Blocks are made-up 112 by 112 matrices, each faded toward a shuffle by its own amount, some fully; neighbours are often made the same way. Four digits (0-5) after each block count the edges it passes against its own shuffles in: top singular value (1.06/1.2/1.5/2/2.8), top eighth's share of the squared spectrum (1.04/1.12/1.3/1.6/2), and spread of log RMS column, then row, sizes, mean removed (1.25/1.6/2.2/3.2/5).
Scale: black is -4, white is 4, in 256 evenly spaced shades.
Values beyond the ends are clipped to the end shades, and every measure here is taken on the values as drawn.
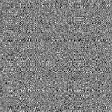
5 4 3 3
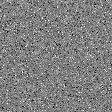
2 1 0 0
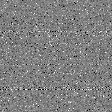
3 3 0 2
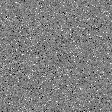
1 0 0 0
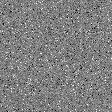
1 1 0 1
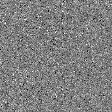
2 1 2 0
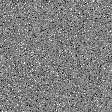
0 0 0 0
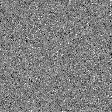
1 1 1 0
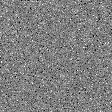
0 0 0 0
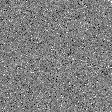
0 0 0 0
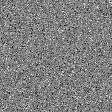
0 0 0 0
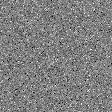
0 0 0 0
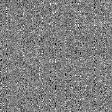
3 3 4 0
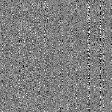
3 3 4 0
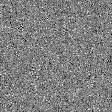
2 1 1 0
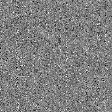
2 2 3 0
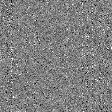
2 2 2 0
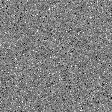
0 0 0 0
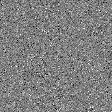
1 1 1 0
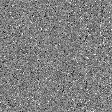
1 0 1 0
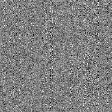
3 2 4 0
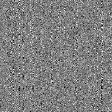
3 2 3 0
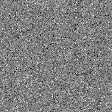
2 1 2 0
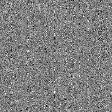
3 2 3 0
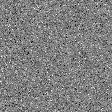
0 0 1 0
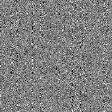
3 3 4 0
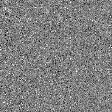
2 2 2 0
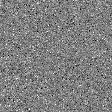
1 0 1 0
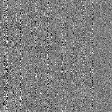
3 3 4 0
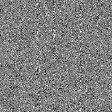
2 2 3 0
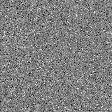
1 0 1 0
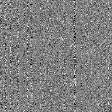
3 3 4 0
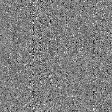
3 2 3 0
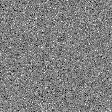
1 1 1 0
